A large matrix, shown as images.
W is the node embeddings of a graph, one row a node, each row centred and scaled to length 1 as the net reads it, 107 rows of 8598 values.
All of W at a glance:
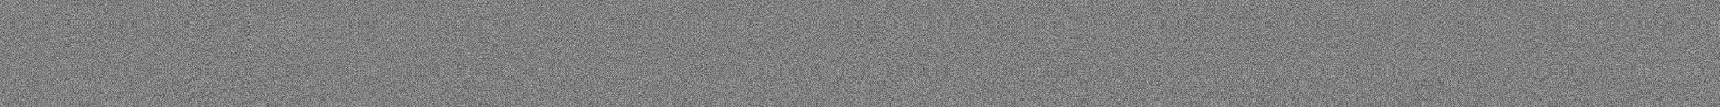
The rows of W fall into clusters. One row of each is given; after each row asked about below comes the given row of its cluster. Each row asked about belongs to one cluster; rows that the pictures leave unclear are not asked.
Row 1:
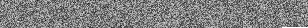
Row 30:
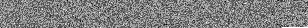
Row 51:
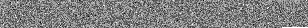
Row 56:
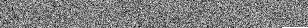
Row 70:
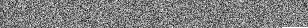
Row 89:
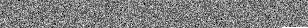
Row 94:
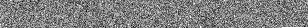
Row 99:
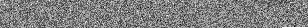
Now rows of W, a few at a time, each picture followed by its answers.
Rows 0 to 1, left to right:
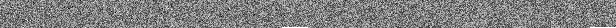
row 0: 51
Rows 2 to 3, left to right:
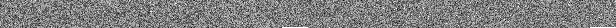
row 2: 56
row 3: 70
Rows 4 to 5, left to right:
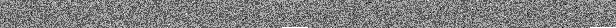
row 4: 51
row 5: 51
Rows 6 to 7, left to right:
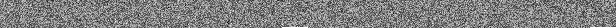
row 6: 30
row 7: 99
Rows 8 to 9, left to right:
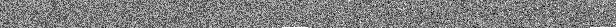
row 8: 56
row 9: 51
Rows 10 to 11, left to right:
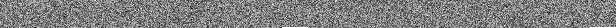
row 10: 56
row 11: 94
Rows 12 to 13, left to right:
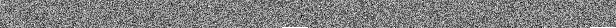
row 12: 99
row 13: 56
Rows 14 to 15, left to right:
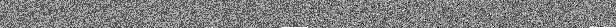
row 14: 1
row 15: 89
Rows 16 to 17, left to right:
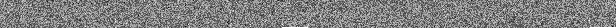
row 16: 30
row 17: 94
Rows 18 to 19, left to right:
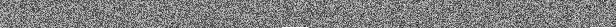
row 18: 94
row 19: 70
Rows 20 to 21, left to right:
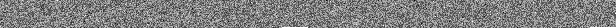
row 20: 1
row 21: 89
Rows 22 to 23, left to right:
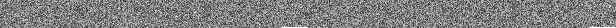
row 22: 89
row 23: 89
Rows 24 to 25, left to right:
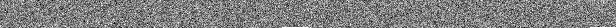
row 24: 1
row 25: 51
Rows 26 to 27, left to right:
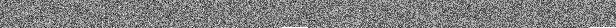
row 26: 89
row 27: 89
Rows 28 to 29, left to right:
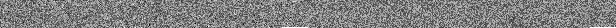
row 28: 51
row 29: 94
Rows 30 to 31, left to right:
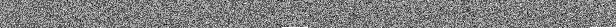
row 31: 51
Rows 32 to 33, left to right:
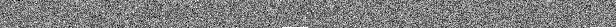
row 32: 89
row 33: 70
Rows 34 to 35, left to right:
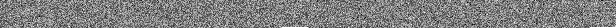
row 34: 89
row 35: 30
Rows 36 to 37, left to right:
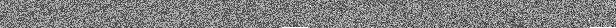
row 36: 1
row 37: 94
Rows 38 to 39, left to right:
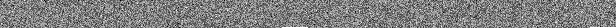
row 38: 94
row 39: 89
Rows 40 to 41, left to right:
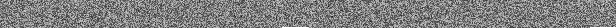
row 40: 89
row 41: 51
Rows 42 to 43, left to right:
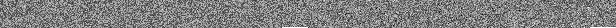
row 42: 70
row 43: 99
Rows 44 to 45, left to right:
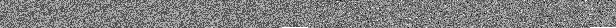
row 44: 1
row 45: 30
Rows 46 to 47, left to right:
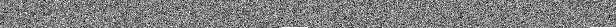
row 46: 1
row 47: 99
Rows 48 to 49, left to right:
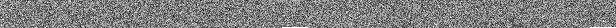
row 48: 51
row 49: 94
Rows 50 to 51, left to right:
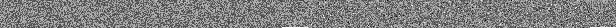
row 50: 30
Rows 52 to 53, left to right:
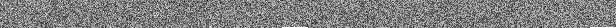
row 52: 56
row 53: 56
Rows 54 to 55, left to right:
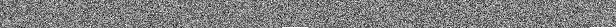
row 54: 70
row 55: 30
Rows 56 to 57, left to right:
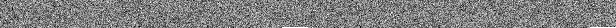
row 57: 1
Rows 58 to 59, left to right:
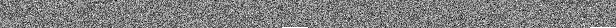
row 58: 70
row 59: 99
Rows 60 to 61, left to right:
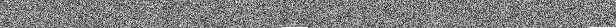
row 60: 94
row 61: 89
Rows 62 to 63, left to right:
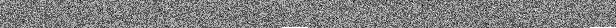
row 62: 51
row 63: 94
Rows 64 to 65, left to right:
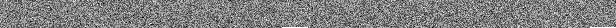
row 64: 30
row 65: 56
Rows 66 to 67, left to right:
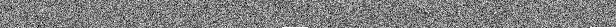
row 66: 99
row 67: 56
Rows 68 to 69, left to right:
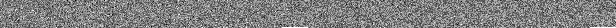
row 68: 30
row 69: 30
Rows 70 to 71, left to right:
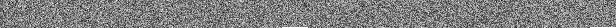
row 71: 56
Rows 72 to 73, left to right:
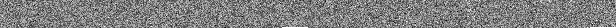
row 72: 30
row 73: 70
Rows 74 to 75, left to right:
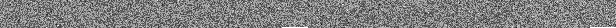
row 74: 30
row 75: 56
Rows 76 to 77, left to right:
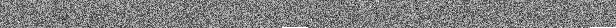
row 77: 51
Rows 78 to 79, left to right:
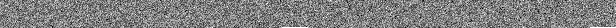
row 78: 1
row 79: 1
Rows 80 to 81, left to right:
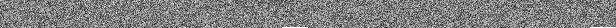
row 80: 99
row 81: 99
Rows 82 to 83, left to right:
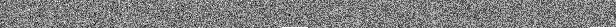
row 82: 89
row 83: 89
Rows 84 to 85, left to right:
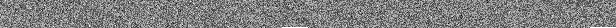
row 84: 94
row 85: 99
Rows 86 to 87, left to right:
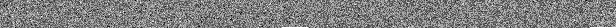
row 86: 94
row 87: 30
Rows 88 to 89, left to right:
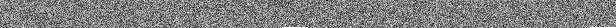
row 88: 99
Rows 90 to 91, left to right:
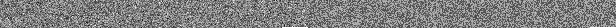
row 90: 70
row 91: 89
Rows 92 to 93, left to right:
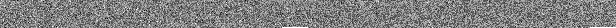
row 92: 51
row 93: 51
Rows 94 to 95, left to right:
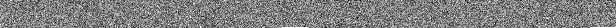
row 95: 30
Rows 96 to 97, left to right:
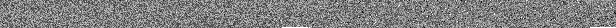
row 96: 94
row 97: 51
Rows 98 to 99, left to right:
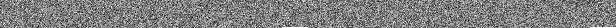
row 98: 99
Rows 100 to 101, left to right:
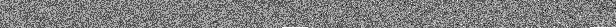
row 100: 99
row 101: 30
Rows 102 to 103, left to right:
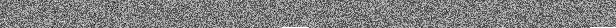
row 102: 89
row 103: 30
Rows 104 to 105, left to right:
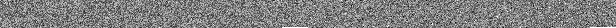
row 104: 70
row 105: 1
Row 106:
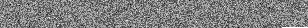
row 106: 30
